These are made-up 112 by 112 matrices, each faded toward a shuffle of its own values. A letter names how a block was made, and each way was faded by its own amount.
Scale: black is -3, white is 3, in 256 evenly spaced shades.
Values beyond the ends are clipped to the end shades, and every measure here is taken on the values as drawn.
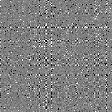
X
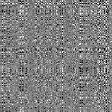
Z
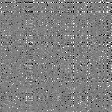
X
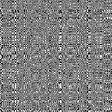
Z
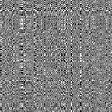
Z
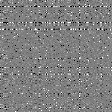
X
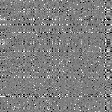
X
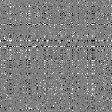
X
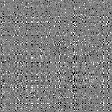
X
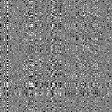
Z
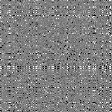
X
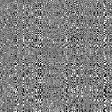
Z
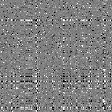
X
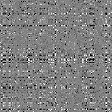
X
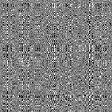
Z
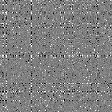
X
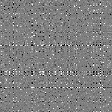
X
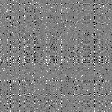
X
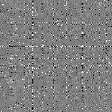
X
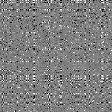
X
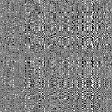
Z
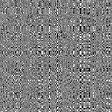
Z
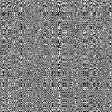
Z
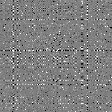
X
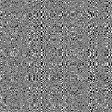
Z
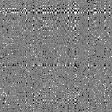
X
